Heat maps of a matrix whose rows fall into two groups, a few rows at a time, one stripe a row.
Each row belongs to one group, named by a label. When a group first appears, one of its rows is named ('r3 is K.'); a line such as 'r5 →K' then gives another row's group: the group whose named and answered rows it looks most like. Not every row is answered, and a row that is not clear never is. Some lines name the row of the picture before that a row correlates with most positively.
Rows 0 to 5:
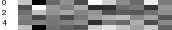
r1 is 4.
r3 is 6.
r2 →4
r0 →6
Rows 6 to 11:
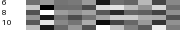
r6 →4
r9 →6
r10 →4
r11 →6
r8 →4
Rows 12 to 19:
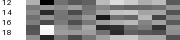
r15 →4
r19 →6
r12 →6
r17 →4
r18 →4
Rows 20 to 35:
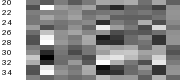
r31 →6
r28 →4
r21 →4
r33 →4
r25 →6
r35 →6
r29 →6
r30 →6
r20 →6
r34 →4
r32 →6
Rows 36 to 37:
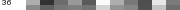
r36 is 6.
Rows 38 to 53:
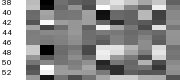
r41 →4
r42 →4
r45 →4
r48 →6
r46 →4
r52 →4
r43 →6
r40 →4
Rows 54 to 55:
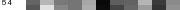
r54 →4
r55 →4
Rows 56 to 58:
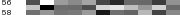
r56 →4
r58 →4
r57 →6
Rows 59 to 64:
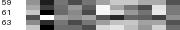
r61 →6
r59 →6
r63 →6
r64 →6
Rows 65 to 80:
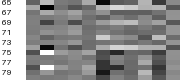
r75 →4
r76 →4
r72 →6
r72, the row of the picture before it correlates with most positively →60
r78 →4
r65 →4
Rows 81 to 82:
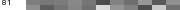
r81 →4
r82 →6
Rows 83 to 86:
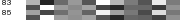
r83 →6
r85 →6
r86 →4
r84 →4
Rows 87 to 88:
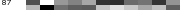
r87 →4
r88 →6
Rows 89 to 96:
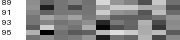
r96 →4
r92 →4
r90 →6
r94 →4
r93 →4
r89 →6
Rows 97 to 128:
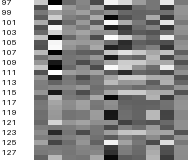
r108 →4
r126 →4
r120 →4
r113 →6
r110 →6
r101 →6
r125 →6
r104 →6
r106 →4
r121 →4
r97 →6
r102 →4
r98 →4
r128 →4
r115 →6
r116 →4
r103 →4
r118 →4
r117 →4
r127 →4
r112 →6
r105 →4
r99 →4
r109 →6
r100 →4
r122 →4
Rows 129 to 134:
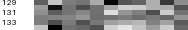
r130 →6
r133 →6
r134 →6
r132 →4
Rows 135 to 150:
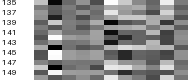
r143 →4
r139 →4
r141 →4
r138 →6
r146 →4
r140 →6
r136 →6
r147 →6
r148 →6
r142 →4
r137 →6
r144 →6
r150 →6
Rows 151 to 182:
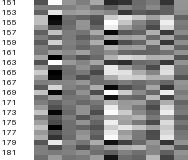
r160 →6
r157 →4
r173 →6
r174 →6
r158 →6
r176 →6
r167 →4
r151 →4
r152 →4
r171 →6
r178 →6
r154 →6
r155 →6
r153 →4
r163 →4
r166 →6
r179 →4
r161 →4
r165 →6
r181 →4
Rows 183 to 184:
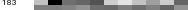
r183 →6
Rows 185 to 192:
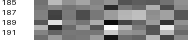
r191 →6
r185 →4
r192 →4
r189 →4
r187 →6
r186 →4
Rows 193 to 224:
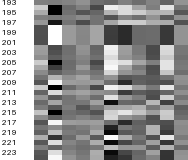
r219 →4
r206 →6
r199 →4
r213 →4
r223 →4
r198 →4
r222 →6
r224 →4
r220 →6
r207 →6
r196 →4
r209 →4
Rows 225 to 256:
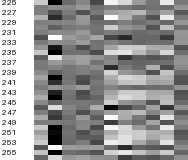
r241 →6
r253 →6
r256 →4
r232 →4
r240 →6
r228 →6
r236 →4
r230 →6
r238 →4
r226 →4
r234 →6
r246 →4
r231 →4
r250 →6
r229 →4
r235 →6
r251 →6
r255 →6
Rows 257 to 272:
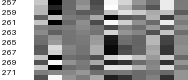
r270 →6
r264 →4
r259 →6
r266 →4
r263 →6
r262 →4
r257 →6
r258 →6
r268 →6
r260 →4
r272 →4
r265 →4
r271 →4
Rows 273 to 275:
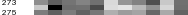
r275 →6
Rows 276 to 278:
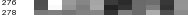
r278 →4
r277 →4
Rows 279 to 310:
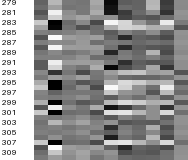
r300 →4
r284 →6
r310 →4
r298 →4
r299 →6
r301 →6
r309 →4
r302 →4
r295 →6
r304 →4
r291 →4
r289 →4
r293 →6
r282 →4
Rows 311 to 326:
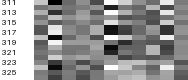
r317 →4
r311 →6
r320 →4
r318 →6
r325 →6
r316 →4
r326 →6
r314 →4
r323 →6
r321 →4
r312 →4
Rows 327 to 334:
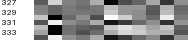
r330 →6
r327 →4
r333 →6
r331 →4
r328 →6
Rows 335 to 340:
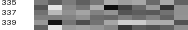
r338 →4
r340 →4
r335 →6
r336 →4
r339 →6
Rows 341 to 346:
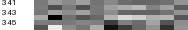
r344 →6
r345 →4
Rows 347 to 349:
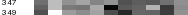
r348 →4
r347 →4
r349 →4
